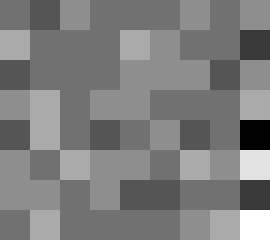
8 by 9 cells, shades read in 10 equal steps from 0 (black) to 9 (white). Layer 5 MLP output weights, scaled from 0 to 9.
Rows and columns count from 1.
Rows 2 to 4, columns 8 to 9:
4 2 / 3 5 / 4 6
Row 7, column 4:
5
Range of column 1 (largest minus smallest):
3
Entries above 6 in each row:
0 0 0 0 0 1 0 1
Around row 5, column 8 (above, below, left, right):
4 5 3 0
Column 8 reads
4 4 3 4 4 5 4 6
